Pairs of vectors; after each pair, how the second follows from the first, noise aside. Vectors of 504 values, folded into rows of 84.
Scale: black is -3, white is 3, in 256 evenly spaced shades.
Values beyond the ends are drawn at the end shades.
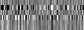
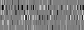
partly zeroed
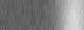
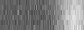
copied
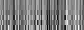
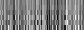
copied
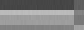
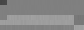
partly zeroed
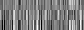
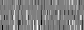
partly zeroed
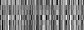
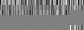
partly zeroed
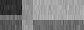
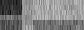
copied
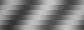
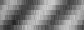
copied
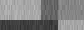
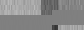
partly zeroed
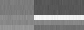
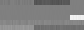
partly zeroed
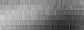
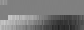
partly zeroed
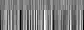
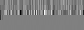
partly zeroed
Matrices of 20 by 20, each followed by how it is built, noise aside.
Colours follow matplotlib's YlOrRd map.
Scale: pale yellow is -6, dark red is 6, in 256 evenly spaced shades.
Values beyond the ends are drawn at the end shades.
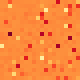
sparse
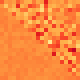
upper triangular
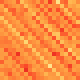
Toeplitz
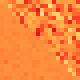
upper triangular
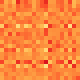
low rank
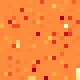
sparse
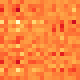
low rank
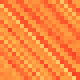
Toeplitz
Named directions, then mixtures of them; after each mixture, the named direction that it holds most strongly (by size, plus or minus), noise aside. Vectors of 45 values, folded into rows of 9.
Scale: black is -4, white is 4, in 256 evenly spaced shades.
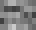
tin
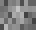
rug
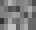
tin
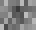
rug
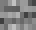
tin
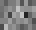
rug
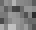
tin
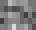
tin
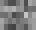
tin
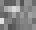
tin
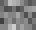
tin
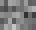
tin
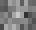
rug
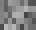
rug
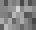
rug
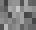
rug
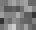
tin
